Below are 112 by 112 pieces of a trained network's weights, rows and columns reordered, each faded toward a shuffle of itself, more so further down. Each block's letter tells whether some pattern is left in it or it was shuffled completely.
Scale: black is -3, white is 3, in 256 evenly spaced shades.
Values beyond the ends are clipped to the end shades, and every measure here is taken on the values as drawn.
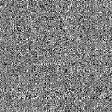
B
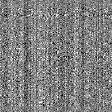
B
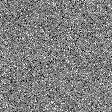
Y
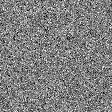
Y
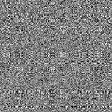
B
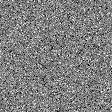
Y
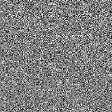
B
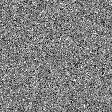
Y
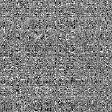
B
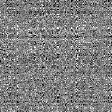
B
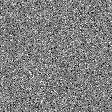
Y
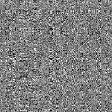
B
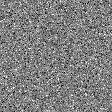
Y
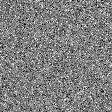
Y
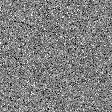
Y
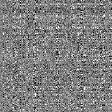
B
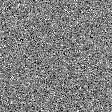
Y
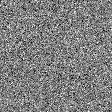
Y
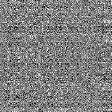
B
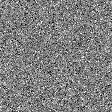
Y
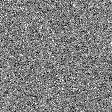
Y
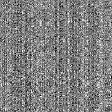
B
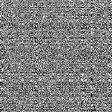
B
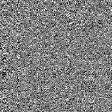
B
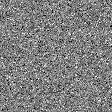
Y
